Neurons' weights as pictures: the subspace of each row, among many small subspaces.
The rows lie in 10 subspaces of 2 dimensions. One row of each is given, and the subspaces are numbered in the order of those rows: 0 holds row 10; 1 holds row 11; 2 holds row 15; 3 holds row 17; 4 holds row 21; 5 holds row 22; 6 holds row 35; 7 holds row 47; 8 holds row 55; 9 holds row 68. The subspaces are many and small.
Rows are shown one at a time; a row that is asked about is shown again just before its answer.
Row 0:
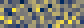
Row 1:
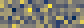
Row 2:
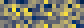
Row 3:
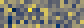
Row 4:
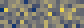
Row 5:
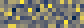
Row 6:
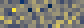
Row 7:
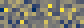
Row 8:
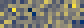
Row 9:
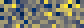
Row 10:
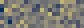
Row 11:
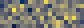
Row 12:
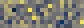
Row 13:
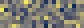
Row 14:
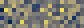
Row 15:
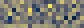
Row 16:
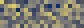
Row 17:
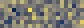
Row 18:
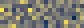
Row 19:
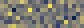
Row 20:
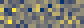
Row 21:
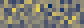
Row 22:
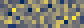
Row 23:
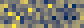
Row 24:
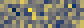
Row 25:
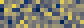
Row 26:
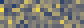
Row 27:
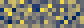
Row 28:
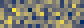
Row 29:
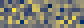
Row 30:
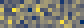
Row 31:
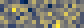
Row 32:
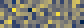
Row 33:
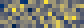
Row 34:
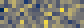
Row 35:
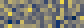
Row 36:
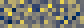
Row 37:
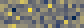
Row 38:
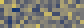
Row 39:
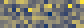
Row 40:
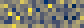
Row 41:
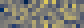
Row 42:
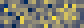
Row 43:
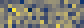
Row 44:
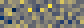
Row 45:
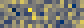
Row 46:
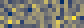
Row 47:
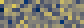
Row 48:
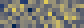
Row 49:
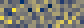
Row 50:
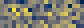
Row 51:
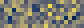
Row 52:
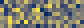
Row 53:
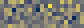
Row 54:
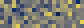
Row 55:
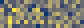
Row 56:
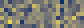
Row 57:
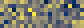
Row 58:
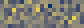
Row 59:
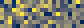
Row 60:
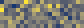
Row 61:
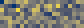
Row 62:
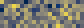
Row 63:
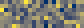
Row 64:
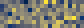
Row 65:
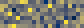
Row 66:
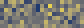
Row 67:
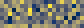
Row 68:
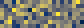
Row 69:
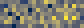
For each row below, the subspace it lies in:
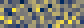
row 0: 0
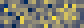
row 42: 2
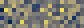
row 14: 5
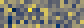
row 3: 8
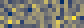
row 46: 6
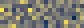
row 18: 4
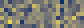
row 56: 6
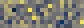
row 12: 7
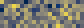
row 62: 7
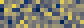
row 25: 7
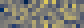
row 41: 6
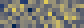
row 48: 1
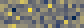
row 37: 5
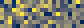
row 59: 9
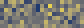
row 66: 4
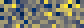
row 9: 9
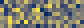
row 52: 8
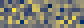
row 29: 1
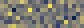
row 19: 5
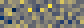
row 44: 0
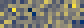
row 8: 9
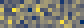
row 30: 7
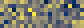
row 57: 9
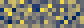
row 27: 5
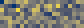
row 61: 3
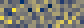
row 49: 0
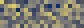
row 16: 3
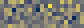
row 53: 4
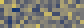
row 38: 3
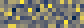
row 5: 4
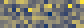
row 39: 8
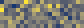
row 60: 7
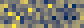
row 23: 2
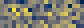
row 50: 8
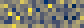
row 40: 2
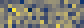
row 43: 8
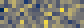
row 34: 4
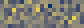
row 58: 4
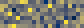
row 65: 5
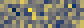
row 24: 3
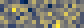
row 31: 0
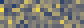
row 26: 7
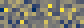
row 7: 1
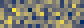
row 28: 3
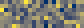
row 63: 6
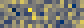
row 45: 3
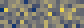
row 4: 1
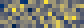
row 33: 1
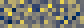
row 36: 5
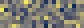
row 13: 6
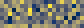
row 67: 2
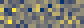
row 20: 0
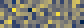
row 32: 9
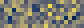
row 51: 2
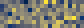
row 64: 6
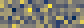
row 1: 1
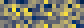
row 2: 8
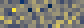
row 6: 0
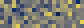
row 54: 9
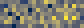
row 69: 2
